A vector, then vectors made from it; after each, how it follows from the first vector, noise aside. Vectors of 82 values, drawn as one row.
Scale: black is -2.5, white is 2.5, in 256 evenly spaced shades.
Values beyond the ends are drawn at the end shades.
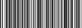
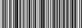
reversed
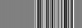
partly zeroed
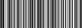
sign-scrambled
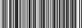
reversed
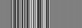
partly zeroed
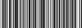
reversed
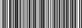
reversed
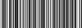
reversed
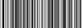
sign-scrambled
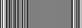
partly zeroed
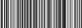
sign-scrambled
